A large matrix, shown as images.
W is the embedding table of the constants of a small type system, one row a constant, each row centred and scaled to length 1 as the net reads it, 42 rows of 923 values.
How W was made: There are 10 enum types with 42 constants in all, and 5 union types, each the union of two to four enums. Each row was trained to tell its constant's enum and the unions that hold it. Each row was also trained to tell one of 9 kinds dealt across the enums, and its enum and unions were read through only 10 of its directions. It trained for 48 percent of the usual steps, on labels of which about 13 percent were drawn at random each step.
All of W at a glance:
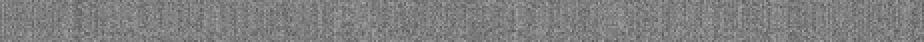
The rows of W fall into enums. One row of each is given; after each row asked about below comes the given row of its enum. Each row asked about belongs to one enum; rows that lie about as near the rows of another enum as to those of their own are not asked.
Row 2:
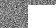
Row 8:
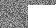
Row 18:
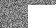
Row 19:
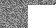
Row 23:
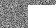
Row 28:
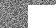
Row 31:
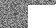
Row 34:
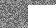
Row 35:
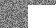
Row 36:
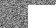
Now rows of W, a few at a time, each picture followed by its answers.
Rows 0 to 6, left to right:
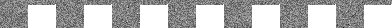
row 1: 8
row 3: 19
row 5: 19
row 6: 36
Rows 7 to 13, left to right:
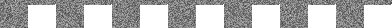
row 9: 2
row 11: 8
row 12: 28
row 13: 8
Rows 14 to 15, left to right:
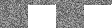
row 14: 19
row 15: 8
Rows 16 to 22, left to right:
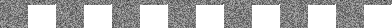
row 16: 34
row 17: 28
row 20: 35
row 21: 19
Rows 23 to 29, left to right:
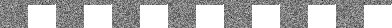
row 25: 28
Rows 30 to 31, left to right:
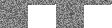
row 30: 35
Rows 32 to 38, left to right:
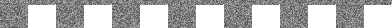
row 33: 34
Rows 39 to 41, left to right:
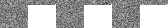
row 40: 23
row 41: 2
